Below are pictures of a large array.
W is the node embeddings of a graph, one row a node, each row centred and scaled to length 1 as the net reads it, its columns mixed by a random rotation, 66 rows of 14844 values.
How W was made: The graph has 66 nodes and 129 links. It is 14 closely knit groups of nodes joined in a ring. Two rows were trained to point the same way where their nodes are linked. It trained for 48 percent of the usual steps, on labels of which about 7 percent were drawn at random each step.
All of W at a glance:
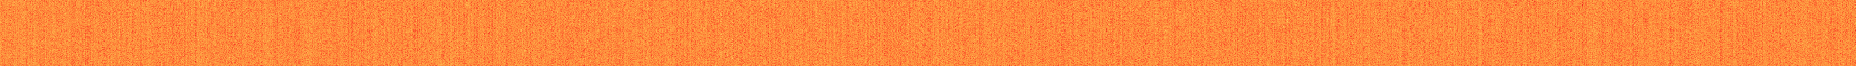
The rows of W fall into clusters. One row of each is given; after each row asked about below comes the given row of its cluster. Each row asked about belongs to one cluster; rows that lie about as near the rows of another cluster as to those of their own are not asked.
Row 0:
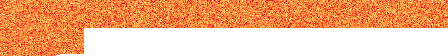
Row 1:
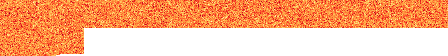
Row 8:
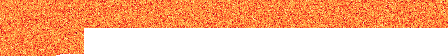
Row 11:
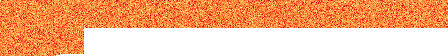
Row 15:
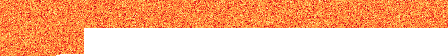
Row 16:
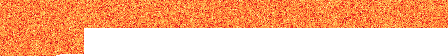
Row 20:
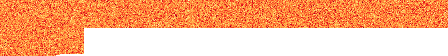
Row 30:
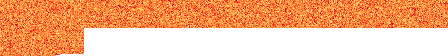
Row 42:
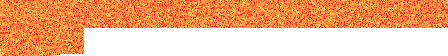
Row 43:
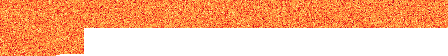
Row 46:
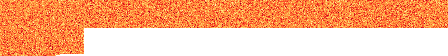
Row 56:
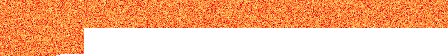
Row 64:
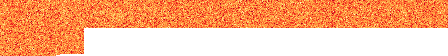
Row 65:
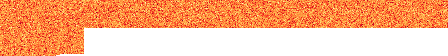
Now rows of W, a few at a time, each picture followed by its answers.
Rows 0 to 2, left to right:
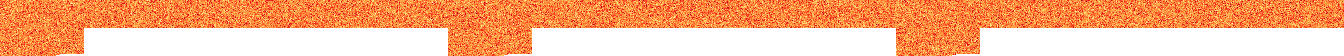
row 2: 42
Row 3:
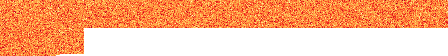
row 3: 15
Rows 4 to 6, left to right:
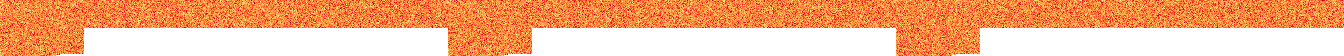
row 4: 42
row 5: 42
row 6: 46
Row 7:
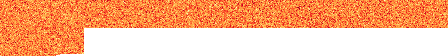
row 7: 20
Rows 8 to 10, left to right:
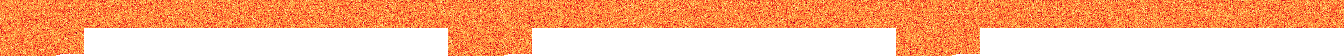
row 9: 43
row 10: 65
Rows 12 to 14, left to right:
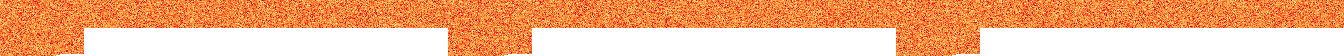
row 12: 16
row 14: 56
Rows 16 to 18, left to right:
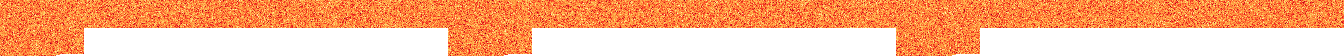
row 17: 30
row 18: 15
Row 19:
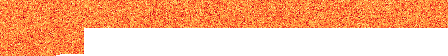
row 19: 11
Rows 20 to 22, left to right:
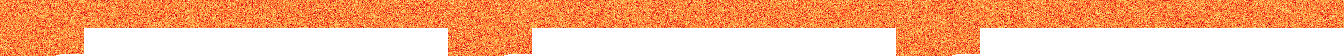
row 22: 0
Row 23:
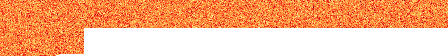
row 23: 15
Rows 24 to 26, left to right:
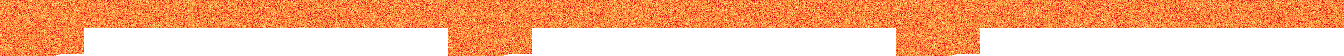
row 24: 20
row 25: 43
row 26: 1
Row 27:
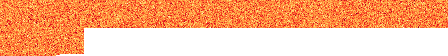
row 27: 8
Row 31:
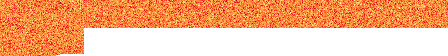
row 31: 30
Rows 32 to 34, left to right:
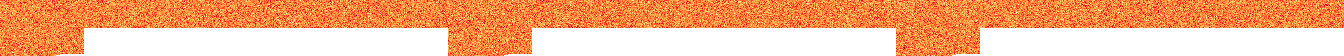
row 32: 43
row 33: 8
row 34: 56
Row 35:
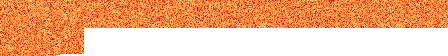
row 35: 20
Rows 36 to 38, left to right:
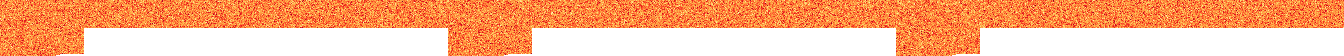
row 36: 8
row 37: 30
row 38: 56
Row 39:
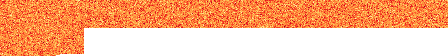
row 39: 0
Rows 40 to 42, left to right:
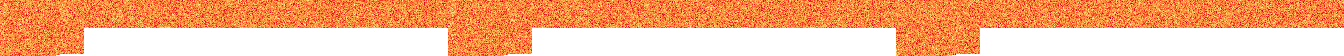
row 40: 64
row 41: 64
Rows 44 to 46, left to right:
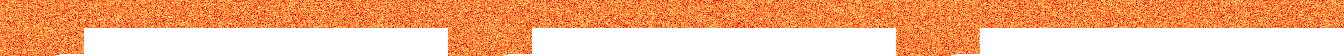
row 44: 8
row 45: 0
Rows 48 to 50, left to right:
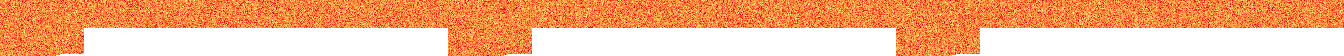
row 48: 56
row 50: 65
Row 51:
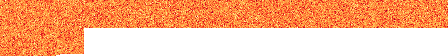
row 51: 11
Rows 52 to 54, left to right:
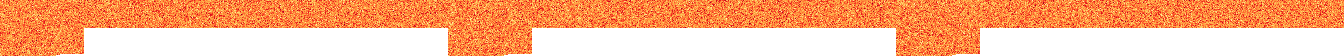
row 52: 42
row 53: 64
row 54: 56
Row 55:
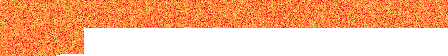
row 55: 11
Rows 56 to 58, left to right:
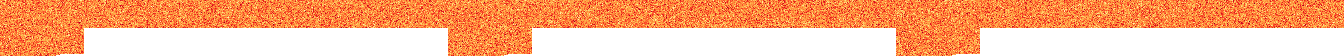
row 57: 1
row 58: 43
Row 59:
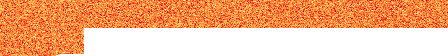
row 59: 46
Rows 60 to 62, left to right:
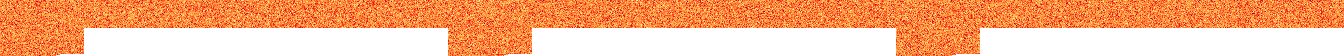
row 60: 30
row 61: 20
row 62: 8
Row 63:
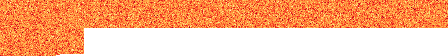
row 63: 30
